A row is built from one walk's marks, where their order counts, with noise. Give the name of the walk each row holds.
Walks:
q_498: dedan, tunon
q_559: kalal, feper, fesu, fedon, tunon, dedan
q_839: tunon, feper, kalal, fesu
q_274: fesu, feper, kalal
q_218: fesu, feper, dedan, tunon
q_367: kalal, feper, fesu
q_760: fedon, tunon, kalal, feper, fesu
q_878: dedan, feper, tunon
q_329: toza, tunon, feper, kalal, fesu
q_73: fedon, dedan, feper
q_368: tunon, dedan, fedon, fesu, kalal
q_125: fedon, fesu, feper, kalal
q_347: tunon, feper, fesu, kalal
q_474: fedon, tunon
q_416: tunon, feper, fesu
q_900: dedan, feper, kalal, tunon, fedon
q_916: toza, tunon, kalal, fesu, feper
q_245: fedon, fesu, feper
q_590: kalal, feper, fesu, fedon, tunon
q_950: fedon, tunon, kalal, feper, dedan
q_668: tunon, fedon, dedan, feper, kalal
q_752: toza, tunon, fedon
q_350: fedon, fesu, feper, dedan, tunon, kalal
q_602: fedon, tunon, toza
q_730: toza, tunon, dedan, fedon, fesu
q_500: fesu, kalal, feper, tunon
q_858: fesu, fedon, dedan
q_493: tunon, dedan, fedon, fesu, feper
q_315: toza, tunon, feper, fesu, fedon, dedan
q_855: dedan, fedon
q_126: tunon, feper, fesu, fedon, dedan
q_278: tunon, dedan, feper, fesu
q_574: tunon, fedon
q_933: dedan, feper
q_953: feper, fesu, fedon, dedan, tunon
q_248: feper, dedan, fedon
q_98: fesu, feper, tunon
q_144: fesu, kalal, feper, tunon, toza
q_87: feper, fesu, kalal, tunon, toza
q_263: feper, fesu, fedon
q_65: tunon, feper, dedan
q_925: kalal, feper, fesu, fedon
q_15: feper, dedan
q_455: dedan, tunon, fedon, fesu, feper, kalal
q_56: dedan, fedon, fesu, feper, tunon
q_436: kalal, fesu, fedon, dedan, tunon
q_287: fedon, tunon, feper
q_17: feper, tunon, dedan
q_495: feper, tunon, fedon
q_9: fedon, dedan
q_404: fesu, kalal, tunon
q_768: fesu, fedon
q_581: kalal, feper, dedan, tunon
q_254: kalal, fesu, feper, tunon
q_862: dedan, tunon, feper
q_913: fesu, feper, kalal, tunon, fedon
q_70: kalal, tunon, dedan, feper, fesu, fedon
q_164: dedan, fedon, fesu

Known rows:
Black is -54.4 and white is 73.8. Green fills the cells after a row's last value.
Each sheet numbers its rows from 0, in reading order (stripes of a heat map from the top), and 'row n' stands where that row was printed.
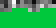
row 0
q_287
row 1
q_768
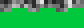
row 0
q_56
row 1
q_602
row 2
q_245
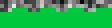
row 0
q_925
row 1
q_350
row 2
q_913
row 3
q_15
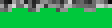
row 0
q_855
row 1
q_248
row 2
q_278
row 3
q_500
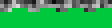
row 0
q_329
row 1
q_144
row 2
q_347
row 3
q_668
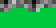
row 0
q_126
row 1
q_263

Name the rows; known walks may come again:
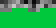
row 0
q_274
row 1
q_495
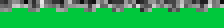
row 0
q_500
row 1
q_760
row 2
q_144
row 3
q_855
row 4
q_498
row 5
q_254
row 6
q_350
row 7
q_900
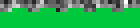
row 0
q_329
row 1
q_278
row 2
q_581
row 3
q_474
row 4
q_287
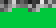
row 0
q_839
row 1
q_933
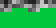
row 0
q_17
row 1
q_916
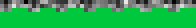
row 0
q_913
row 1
q_15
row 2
q_878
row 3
q_953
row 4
q_950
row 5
q_858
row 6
q_752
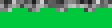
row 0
q_164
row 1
q_416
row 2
q_218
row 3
q_65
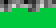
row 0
q_768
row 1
q_70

